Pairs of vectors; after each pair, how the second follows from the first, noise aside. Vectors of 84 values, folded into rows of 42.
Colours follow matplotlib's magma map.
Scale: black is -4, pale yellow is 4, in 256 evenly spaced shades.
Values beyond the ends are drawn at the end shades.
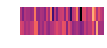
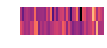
copied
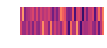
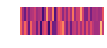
reversed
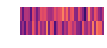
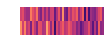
sign-scrambled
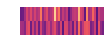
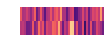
shuffled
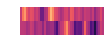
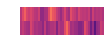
shrunk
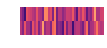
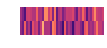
copied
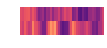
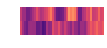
reversed
